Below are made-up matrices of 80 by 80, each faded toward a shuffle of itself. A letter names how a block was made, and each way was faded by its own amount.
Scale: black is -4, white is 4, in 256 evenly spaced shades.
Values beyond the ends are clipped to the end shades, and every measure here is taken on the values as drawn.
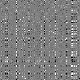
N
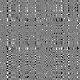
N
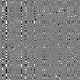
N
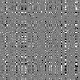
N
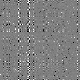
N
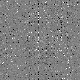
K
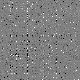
K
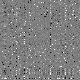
K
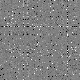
K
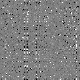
K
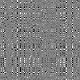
N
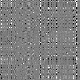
N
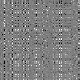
N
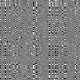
N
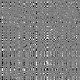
N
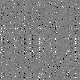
K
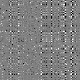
N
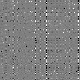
N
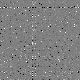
K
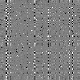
N
